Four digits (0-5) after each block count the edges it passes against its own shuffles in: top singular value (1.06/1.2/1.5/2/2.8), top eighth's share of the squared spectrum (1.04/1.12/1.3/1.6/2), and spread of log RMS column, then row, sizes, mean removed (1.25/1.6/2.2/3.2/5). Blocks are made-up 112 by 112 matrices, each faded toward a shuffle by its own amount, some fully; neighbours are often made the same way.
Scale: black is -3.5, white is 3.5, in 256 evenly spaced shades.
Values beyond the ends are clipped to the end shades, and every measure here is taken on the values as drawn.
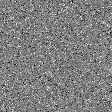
0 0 0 0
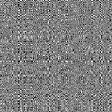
5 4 3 3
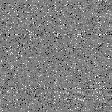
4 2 0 2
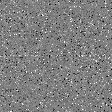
2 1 0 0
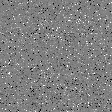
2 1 0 0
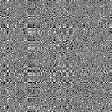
5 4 3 3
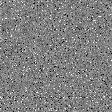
3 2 0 1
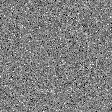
0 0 0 0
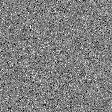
0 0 0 0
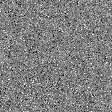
0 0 0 0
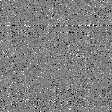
4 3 1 2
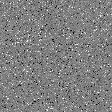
2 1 0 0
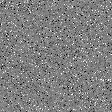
0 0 0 0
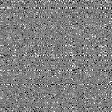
5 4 2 3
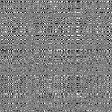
5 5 3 4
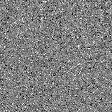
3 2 0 0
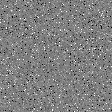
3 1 0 0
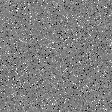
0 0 0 0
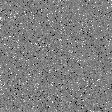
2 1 0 0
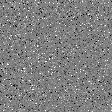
2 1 0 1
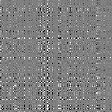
5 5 4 4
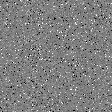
2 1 0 0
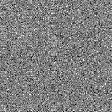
4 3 1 2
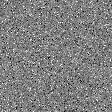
1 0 0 0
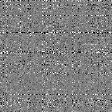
2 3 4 4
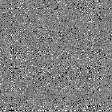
2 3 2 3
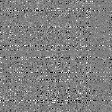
2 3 3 4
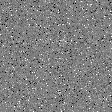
0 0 0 0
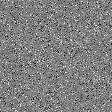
0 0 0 0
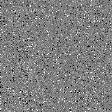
1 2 2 2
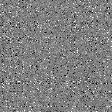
1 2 2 2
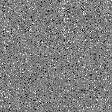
1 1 1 1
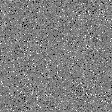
1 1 1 1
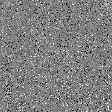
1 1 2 2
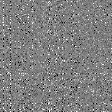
2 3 3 2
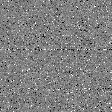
2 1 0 2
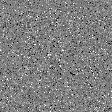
0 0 1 1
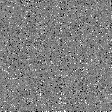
1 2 2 2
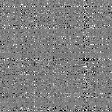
2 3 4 4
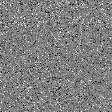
1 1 1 1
